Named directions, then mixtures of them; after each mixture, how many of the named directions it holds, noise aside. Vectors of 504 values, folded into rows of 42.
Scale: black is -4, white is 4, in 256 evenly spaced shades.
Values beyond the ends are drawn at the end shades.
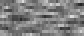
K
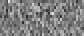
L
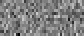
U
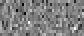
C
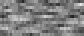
one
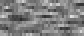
one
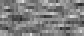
one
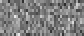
three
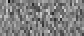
one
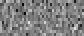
one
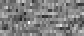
two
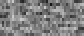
three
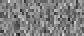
two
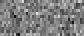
two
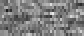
two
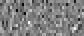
one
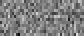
one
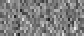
three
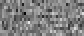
three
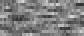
one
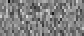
one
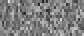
two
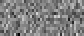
one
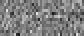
two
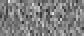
one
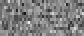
three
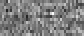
two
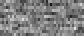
three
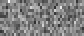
three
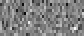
one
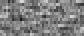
two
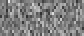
one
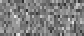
three
